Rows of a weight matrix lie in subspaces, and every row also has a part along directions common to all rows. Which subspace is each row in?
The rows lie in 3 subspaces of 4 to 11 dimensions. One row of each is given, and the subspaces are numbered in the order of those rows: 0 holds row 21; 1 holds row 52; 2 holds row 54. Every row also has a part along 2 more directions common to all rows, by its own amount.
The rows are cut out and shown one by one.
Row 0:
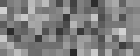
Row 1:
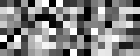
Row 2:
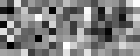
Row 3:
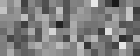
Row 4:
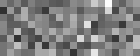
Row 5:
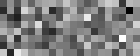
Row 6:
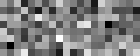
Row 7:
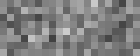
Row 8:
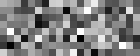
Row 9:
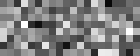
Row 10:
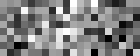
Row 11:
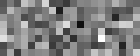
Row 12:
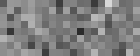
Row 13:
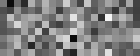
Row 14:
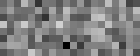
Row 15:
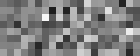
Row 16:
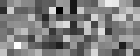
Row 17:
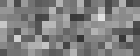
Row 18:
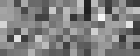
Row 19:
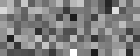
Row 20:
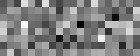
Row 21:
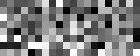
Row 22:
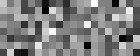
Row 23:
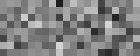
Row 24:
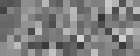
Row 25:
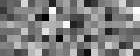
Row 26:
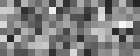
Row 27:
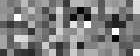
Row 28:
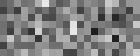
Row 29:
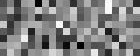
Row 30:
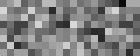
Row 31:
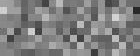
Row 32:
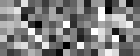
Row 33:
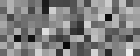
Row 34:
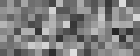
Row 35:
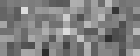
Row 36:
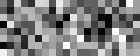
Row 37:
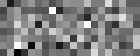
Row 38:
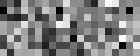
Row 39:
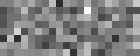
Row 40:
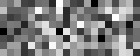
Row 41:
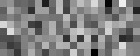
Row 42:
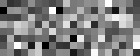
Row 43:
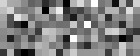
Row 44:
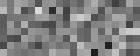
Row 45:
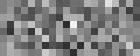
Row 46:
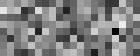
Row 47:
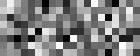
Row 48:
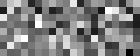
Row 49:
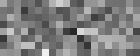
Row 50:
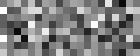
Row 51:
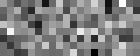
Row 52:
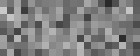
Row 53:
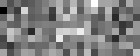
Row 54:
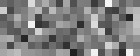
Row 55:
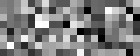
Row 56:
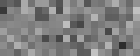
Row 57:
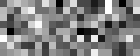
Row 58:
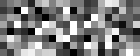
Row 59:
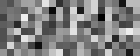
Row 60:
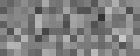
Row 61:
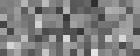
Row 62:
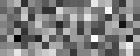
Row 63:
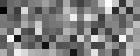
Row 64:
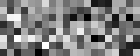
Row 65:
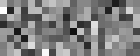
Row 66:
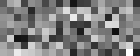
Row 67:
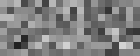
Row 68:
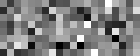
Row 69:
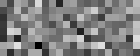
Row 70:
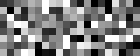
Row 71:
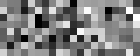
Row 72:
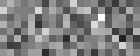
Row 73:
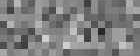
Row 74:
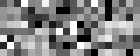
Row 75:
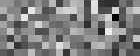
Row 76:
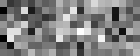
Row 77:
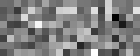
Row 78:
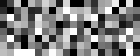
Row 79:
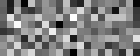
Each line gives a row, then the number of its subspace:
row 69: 0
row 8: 2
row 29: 0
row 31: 0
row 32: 0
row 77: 0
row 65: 2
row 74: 0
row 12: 2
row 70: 1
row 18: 0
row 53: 2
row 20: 0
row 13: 1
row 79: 1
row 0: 2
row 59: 0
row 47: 1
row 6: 0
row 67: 0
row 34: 0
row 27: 1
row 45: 0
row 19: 1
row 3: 1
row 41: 2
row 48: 2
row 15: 0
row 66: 1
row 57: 2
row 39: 0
